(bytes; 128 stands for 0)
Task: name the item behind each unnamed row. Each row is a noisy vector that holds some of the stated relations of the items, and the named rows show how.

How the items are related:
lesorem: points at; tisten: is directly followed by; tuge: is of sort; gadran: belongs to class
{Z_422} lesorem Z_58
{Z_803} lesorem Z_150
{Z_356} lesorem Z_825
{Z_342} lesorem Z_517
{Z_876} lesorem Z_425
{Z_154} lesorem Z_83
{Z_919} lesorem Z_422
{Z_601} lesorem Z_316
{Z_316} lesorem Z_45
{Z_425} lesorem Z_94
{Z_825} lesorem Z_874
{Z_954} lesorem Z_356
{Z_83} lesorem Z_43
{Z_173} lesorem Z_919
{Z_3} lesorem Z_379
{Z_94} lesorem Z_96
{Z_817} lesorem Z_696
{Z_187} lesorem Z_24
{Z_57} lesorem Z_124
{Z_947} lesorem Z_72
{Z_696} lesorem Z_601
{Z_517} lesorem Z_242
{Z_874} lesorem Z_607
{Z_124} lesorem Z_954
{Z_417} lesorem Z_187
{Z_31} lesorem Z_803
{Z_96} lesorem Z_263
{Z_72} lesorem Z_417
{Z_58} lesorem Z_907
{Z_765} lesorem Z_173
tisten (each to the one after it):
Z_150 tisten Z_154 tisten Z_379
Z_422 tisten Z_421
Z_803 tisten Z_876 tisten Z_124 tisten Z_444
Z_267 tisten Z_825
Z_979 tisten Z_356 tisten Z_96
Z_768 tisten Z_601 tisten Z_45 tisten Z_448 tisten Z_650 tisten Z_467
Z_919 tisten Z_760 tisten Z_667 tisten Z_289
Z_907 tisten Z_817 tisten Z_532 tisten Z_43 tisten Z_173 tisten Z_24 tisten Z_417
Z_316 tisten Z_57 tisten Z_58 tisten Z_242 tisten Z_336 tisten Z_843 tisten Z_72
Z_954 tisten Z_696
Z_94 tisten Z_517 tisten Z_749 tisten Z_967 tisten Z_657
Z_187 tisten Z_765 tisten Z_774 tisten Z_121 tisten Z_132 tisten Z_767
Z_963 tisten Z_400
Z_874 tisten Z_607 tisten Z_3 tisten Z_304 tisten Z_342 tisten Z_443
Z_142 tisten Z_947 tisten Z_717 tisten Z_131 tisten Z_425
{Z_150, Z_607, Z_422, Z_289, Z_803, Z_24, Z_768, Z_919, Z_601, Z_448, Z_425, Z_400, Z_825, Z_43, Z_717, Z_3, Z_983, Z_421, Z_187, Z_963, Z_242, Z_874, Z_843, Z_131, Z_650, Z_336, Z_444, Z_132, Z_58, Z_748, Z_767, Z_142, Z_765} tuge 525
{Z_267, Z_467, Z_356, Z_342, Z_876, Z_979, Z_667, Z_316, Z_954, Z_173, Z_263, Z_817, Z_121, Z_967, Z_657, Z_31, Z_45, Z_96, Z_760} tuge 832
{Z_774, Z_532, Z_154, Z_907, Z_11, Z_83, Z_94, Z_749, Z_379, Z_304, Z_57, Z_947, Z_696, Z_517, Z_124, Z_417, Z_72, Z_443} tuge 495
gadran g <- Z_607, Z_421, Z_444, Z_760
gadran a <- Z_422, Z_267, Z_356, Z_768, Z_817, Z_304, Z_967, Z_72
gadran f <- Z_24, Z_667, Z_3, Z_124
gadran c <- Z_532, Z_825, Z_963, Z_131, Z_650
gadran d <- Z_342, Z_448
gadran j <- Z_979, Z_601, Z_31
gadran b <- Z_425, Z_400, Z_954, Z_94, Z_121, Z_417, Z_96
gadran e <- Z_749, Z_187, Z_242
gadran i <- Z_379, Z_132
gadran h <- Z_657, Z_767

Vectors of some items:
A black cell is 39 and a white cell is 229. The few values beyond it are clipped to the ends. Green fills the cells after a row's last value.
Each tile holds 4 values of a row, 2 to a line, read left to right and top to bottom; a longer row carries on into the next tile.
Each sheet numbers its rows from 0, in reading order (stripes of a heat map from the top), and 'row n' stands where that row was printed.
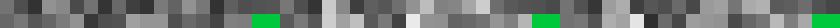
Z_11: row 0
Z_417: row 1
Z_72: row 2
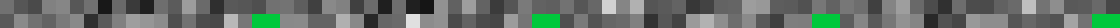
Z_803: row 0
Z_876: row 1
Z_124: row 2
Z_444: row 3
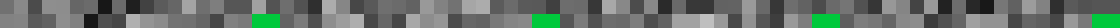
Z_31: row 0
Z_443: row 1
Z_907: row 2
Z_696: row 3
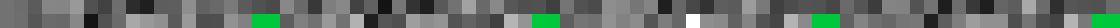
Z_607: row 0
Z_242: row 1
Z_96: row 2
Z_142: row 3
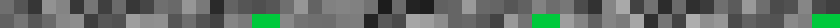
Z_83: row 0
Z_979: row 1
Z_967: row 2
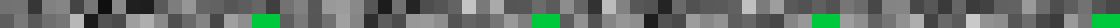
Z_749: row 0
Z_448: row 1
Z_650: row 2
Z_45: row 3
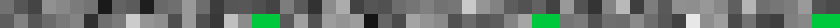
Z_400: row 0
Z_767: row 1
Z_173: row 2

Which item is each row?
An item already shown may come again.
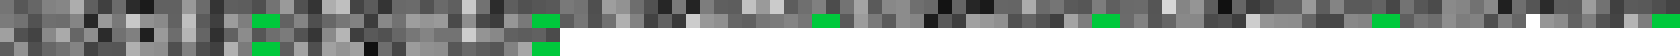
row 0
Z_954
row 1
Z_58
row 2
Z_342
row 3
Z_601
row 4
Z_667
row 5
Z_96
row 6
Z_765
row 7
Z_767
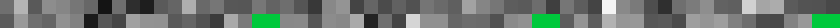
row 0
Z_601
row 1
Z_657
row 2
Z_24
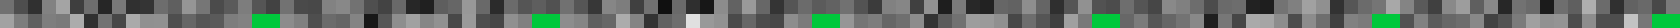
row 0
Z_967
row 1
Z_874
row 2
Z_876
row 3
Z_267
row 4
Z_57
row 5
Z_919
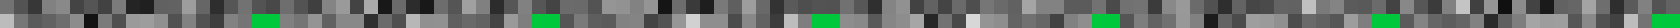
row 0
Z_356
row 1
Z_817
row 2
Z_94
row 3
Z_657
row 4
Z_444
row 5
Z_422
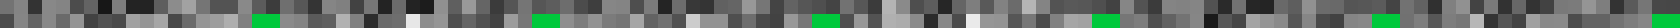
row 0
Z_379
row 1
Z_876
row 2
Z_263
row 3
Z_425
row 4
Z_825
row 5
Z_304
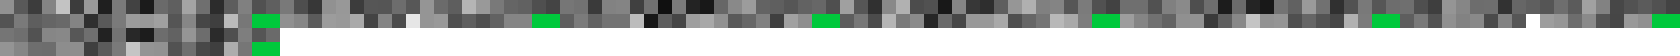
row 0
Z_422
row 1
Z_467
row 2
Z_749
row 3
Z_132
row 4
Z_316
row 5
Z_121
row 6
Z_316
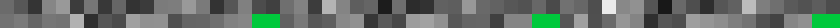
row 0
Z_304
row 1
Z_532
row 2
Z_3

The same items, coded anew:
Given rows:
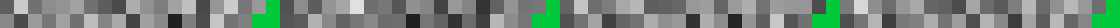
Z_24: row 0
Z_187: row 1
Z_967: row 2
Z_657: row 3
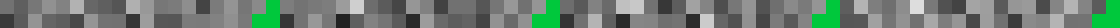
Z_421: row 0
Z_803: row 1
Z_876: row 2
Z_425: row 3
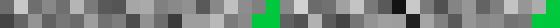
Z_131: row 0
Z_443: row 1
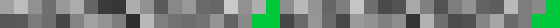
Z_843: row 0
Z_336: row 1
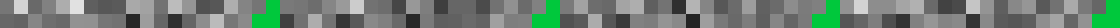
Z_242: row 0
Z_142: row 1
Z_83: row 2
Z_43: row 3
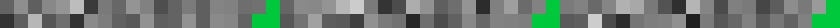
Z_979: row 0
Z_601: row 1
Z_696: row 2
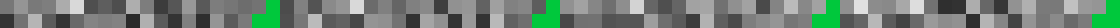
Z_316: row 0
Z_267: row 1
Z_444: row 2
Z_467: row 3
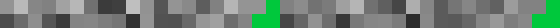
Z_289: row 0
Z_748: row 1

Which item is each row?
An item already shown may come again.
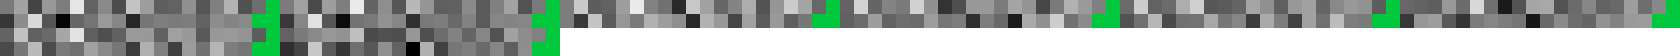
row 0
Z_907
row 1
Z_907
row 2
Z_417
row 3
Z_448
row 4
Z_121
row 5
Z_765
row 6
Z_121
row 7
Z_57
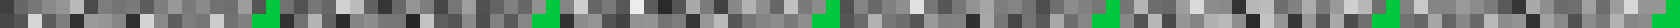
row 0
Z_356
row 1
Z_876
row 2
Z_173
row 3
Z_400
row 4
Z_72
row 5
Z_767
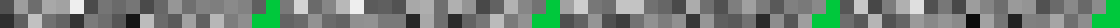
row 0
Z_954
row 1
Z_242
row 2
Z_263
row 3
Z_749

